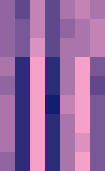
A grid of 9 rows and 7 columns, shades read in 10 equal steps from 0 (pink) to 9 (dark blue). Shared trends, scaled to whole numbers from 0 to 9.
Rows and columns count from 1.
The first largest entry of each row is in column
2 4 4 2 2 4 2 2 2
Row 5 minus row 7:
1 0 0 0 0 0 1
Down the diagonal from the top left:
4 5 1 8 3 0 5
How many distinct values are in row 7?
4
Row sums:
26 26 24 27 29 27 27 28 28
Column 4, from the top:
6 6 6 8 8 9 8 8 8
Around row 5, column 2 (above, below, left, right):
8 8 4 0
